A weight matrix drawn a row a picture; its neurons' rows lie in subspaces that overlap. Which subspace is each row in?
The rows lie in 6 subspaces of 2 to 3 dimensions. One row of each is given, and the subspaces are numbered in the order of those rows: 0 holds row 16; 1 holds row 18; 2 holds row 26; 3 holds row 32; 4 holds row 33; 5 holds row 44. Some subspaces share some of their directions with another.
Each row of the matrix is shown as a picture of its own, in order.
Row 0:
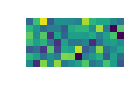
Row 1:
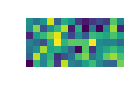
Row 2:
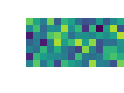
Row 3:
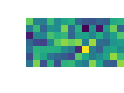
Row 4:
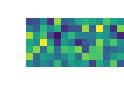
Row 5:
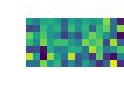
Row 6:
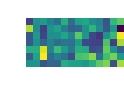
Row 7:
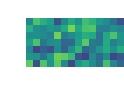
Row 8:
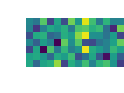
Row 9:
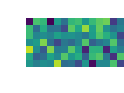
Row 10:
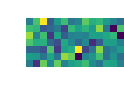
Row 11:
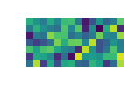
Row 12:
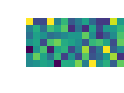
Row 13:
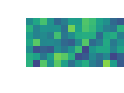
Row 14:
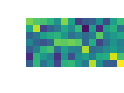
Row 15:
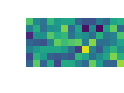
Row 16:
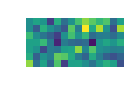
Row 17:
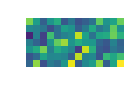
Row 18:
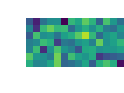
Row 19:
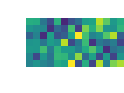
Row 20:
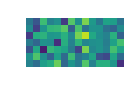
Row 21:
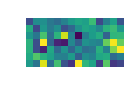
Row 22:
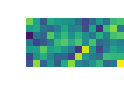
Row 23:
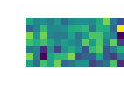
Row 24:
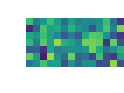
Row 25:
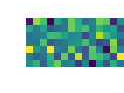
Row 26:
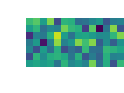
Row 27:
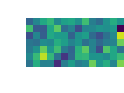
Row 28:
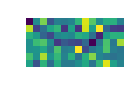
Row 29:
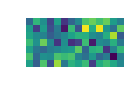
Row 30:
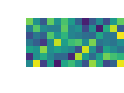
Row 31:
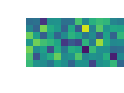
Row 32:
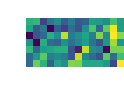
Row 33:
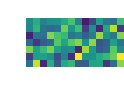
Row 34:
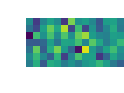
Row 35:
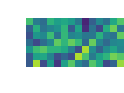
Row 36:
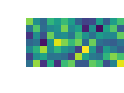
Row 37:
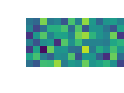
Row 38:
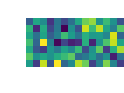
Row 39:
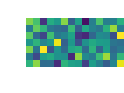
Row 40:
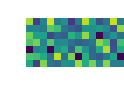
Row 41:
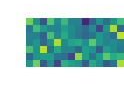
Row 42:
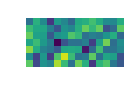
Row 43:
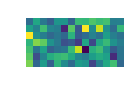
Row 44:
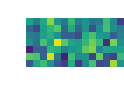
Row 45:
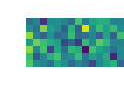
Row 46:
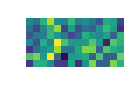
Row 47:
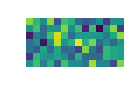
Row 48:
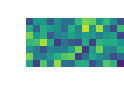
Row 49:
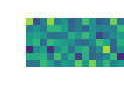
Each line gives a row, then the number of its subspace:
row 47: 2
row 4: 2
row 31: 1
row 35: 2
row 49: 4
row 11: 4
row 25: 4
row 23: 5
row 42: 5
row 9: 4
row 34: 1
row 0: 1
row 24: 5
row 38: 3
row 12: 4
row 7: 2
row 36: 3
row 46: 5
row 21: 3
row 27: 5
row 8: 0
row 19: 3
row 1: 0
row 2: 2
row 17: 3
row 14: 1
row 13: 2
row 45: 1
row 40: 4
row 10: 1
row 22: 3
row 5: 5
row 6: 5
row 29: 3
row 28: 5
